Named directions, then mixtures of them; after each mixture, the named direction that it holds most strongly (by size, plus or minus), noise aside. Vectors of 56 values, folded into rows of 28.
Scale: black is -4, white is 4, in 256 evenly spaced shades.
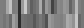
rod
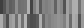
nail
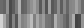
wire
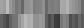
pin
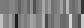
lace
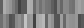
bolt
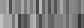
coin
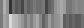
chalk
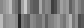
rod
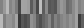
coin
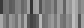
nail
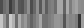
nail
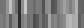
rod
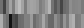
chalk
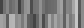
nail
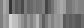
chalk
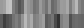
pin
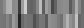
rod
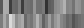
chalk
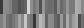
bolt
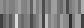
lace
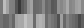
bolt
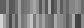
wire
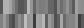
bolt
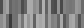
bolt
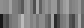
pin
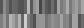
nail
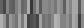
nail
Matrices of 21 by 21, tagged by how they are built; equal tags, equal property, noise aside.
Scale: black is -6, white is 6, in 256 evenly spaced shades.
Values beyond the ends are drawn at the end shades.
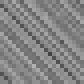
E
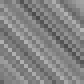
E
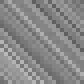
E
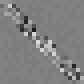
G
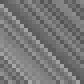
E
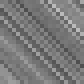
E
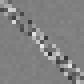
G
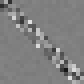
G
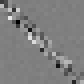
G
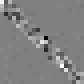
G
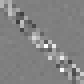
G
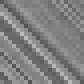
E
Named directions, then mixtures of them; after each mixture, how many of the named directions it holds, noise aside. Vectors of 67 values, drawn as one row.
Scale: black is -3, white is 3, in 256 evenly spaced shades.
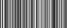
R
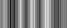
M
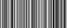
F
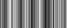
two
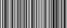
two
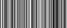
two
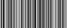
one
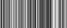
three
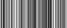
three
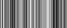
three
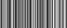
one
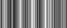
two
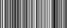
two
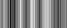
one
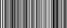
three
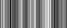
two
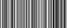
one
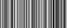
one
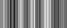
one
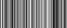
three
